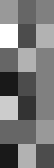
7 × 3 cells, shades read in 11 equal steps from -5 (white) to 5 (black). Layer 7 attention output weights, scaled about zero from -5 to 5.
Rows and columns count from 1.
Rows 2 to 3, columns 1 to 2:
-5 2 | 1 -2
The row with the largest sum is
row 4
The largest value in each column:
4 3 2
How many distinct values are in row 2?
3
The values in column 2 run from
-2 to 3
